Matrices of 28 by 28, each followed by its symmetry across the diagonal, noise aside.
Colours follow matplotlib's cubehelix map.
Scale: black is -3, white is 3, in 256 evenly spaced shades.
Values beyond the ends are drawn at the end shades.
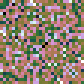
symmetric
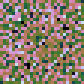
symmetric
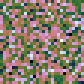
neither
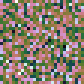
neither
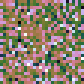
neither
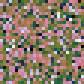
neither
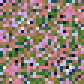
symmetric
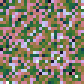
symmetric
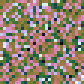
symmetric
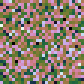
neither
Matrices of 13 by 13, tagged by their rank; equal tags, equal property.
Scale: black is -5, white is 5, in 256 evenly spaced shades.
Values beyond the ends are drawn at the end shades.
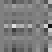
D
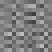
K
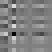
D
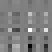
D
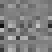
K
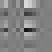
D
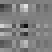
D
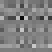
K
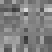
K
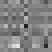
K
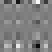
D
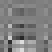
D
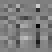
K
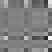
D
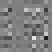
K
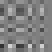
D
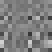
K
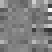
K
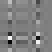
D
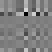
D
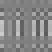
D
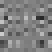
K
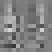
K
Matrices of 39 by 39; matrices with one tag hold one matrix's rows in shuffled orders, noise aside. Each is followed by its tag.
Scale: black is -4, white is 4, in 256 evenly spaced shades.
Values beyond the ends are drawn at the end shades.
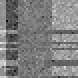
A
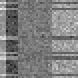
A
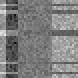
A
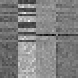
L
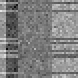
A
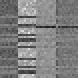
L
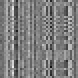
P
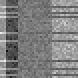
A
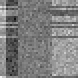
A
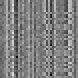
P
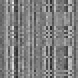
P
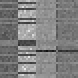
L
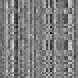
P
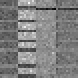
L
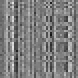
P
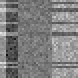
A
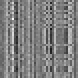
P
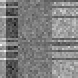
A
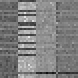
L
